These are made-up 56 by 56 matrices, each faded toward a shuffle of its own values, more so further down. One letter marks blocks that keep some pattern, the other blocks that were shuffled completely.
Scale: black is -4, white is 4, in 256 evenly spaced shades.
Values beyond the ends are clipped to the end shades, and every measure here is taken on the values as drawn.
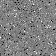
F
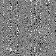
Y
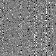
Y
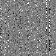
Y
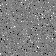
F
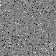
F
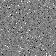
F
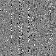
Y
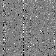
Y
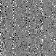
Y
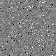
F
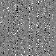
Y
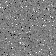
F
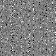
Y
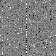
Y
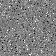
F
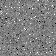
F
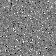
F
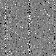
Y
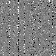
Y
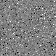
F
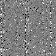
Y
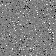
F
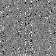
Y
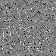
F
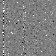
Y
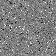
F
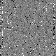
Y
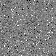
F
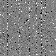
Y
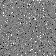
F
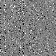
Y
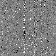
Y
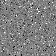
F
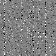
Y
